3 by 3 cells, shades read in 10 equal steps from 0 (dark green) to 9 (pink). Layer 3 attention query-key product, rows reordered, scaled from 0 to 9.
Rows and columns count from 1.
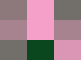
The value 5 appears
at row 1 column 1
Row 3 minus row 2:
-2 -9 2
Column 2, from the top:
9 9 0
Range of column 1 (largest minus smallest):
2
